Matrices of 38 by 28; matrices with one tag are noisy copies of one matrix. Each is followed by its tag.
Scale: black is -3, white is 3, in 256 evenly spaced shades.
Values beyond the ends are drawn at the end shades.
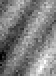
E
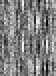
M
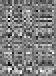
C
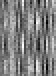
M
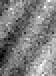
E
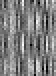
M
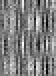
M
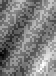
E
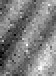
E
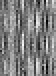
M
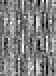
M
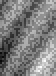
E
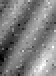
E
